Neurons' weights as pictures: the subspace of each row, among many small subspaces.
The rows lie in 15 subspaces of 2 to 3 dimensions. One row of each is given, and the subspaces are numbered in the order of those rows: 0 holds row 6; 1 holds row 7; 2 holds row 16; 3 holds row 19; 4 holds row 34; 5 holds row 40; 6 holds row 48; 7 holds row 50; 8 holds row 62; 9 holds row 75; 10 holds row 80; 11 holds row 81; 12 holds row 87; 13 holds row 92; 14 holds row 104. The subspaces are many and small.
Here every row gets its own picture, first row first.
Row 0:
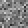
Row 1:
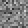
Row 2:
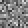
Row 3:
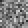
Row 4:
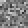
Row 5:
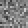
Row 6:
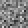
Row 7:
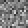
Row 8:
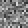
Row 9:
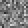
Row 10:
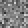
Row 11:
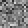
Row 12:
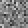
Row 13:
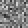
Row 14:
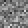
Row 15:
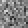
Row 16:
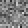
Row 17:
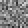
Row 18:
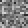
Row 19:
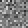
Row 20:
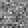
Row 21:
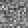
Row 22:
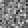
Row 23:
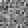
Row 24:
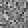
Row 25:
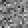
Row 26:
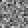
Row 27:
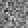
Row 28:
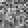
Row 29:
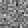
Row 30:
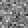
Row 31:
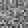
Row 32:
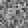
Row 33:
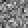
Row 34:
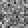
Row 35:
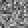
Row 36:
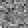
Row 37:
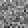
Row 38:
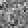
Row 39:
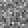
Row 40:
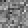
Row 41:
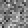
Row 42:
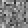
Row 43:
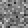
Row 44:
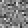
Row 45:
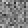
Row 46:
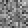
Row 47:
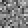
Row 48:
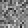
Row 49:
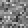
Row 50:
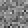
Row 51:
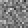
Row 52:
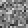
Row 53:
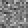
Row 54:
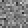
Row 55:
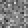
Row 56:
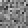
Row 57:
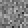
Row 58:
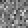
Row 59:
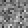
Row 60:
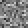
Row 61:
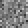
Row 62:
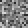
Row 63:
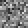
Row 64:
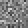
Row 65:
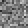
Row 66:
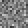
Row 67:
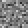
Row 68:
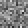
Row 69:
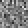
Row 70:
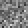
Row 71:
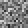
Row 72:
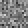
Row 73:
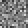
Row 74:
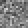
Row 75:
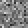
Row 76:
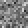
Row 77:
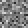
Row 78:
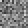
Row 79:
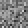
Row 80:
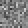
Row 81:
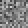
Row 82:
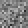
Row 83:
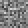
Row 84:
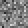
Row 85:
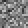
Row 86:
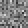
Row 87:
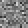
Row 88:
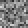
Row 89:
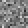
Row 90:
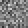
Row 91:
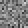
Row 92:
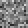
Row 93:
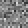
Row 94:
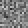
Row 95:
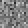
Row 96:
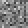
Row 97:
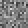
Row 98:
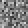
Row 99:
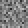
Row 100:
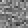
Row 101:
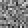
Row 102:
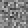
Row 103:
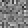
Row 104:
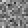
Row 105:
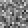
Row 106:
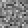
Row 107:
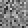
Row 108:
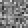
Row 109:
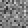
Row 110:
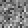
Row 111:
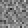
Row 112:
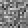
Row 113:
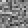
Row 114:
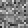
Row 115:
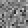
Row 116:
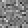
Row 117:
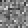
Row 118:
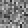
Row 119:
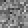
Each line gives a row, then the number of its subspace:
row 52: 1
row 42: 11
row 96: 10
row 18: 8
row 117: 5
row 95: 11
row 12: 9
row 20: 8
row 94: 10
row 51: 6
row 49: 8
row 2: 14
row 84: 9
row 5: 10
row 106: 12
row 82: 0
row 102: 11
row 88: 13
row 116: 12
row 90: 14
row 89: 2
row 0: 9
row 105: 12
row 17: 6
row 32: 1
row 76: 14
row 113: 3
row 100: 3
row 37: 7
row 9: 9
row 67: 12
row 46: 6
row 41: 4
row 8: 7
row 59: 2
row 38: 1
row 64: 14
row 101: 6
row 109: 3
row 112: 11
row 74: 3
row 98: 11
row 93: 7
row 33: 14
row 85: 14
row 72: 0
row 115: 1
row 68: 2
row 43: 4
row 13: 9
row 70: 0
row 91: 14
